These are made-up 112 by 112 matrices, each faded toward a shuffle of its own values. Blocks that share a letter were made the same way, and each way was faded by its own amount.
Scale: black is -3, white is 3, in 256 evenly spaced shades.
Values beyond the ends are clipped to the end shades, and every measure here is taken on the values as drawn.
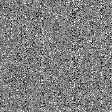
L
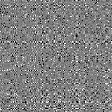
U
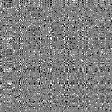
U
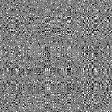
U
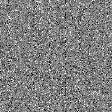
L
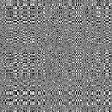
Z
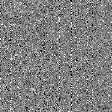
L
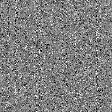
L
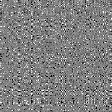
U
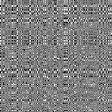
Z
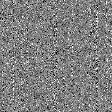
L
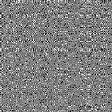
U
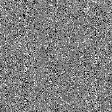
L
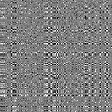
Z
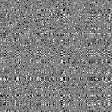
U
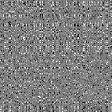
U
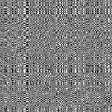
Z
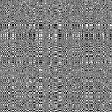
Z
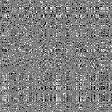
U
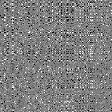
U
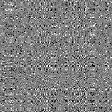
U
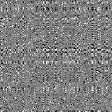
U
